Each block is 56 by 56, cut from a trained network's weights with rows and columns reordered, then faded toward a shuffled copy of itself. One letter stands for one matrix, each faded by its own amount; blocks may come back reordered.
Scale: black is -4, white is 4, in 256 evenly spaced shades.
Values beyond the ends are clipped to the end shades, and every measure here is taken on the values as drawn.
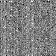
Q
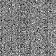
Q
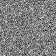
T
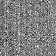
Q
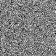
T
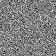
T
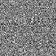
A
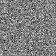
A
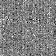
Q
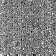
Q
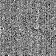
Q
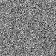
T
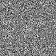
A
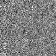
A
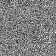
A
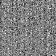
Q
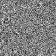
A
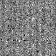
Q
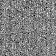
Q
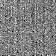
Q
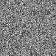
A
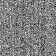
Q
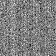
Q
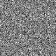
A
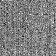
Q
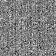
Q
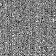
Q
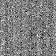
Q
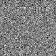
A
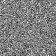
T
